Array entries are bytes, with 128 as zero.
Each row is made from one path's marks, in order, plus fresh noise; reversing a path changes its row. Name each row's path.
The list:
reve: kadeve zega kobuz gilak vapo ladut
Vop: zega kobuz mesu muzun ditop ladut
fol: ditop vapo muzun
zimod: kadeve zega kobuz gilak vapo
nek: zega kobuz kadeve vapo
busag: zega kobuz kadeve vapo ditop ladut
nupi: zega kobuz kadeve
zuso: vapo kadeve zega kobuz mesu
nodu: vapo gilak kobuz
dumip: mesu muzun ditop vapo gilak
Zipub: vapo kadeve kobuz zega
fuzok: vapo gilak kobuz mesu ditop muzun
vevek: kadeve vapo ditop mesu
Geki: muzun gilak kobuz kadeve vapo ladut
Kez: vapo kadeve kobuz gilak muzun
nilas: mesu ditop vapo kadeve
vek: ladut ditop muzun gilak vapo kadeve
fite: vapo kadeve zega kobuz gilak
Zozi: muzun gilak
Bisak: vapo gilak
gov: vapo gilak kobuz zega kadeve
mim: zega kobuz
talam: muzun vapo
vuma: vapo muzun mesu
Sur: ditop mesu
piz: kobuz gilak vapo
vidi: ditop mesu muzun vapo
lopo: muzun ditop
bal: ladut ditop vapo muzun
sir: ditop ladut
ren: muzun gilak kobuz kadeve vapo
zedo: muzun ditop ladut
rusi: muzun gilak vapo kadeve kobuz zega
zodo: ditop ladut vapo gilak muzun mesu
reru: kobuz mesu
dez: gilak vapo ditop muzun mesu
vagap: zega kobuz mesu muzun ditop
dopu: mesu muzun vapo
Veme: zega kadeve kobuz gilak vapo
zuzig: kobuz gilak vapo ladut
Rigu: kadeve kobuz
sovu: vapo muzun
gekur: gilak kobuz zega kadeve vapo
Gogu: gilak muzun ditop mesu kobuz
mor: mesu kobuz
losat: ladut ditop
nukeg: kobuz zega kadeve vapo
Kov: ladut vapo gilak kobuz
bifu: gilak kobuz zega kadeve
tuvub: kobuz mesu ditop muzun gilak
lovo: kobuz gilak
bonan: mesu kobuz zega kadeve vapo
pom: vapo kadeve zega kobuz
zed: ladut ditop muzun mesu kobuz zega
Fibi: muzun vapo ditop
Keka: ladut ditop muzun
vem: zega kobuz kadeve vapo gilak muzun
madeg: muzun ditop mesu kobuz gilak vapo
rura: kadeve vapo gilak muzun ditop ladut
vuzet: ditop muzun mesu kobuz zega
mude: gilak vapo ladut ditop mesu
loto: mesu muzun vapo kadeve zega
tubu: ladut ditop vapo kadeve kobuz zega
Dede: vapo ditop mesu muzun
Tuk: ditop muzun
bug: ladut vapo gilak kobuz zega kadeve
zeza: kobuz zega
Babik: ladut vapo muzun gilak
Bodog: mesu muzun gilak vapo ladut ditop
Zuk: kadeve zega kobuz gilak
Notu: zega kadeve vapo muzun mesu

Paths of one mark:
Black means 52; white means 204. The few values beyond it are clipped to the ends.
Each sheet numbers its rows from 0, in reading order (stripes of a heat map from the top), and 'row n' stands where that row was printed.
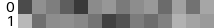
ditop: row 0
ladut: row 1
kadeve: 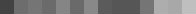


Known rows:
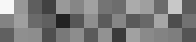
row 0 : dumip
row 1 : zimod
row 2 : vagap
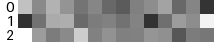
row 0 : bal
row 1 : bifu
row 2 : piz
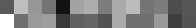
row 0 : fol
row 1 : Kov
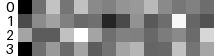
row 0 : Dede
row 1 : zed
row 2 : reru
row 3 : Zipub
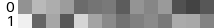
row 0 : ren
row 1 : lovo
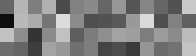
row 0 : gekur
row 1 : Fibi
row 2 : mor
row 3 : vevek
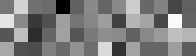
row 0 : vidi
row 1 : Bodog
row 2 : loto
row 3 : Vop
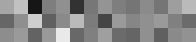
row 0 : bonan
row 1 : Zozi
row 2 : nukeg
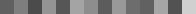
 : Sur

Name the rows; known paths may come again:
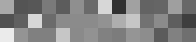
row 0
Vop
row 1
fuzok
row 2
piz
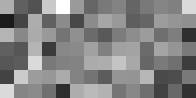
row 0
reru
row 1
gov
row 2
bal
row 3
Bisak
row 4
Kez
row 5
talam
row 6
vem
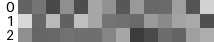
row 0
Sur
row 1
tuvub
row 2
nupi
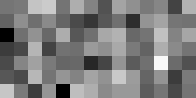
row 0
Gogu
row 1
tubu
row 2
Zipub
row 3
fite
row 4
zed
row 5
nodu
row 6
zodo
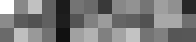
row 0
Babik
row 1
reve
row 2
fol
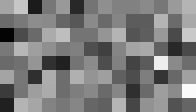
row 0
bonan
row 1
Rigu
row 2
zuso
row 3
madeg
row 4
Zuk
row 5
Notu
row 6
bifu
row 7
rusi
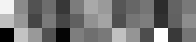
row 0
Veme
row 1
nek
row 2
vuzet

